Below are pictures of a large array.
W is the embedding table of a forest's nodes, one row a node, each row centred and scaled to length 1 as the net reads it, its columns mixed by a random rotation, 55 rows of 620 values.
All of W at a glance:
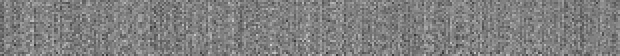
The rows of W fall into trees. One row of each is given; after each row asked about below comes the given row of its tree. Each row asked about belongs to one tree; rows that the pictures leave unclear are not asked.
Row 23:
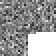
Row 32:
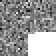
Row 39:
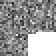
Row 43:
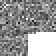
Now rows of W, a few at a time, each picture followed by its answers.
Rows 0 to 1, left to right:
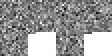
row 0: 39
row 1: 43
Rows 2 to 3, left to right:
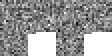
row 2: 32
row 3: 32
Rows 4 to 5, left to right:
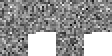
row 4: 32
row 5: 43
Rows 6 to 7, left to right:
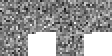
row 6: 32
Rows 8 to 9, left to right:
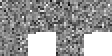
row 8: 43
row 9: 39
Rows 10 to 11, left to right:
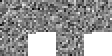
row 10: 32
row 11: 39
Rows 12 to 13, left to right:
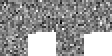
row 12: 39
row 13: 23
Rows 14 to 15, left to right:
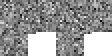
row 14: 43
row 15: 32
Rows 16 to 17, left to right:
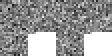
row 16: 39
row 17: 32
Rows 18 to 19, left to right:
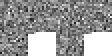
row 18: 32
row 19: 43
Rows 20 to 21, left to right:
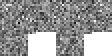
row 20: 43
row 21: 43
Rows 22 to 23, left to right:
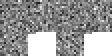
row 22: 39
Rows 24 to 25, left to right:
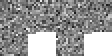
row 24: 39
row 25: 32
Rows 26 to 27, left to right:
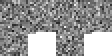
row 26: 39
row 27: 39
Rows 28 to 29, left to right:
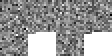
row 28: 39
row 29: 43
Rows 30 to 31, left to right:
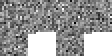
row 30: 39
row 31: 43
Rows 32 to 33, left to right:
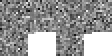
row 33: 43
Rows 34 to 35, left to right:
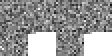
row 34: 23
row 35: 23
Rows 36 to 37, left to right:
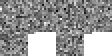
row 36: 23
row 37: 39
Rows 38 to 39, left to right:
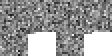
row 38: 23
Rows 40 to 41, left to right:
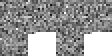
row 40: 32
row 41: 32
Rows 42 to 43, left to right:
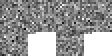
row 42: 39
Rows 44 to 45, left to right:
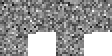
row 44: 39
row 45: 39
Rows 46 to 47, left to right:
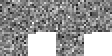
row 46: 39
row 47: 23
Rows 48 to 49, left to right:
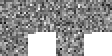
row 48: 23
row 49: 32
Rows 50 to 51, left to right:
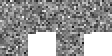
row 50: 43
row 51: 23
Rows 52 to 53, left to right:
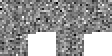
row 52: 43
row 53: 43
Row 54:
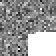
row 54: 32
